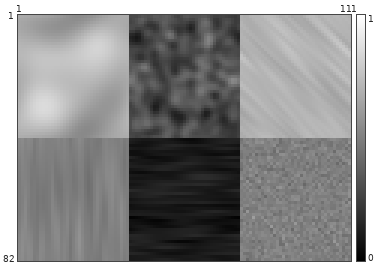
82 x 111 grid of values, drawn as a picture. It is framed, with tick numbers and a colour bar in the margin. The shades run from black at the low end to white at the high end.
It is made of 2 by 3 panels. Panel 1,1: high, smooth. Panel 1,2: low, blotchy. Panel 1,3: high, slanting down to the right, faint in contrast. Panel 2,1: middling, streaked downward, faint in contrast. Panel 2,2: very low, streaked across, faint in contrast. Panel 2,3: middling, fine-grained, faint in contrast.
